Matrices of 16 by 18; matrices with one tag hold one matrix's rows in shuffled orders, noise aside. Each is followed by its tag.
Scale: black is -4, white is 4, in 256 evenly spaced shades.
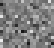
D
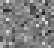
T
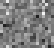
T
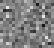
T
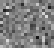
T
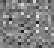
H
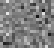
T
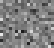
D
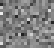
D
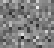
H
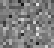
H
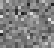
D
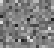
D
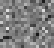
T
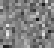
T
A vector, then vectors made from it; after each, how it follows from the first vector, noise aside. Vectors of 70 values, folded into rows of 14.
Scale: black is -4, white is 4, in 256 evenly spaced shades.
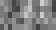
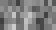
reversed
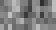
negated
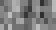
negated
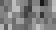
negated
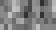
negated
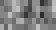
negated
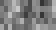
negated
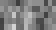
reversed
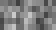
reversed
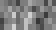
reversed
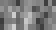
reversed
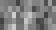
reversed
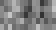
negated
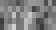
reversed
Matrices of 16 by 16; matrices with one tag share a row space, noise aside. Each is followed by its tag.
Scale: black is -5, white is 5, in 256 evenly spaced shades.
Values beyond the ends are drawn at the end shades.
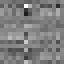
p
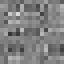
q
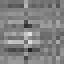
p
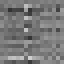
p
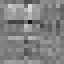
p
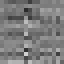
p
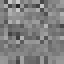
q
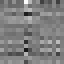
p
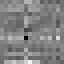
p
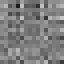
q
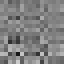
q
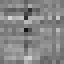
p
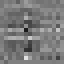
p
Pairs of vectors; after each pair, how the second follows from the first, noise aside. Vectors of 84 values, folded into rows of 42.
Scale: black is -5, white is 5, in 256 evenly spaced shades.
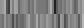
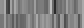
copied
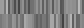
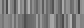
sign-scrambled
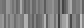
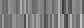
sign-scrambled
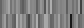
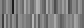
reversed
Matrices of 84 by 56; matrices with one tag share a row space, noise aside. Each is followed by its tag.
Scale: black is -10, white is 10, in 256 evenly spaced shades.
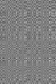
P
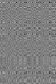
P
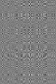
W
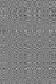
P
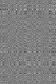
P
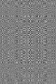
W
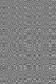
P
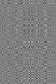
W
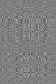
W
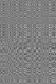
P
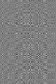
W
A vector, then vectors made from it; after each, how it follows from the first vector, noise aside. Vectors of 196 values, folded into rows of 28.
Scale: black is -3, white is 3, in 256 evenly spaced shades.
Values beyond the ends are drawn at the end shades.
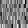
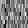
wrapped around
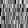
wrapped around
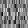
wrapped around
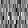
wrapped around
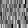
copied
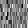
wrapped around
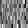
copied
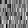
wrapped around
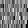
wrapped around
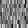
copied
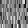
copied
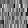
wrapped around
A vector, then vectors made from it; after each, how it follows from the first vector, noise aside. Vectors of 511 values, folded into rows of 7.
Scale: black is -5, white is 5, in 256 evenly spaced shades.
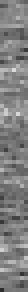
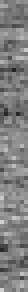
negated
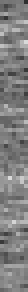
reversed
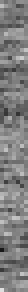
negated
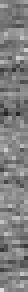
negated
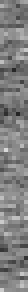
negated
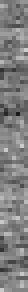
negated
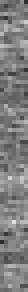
reversed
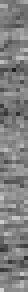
negated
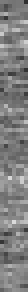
reversed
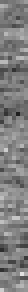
negated
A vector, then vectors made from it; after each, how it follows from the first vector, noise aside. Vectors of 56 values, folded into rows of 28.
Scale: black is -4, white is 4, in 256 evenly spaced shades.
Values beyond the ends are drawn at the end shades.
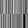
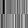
reversed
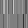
partly zeroed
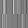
partly zeroed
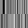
reversed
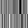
wrapped around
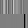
partly zeroed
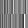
sign-scrambled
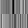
wrapped around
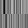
wrapped around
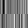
reversed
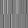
partly zeroed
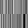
copied
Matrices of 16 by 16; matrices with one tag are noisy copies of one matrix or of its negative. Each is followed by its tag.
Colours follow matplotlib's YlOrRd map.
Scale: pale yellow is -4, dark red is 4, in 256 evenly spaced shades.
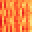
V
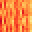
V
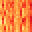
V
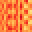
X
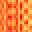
X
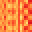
X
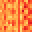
X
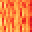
V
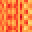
X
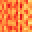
X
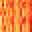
V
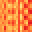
X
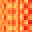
X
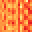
X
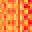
X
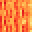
V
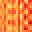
X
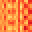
X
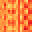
X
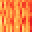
V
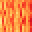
V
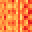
X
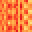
X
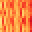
V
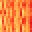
V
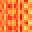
X
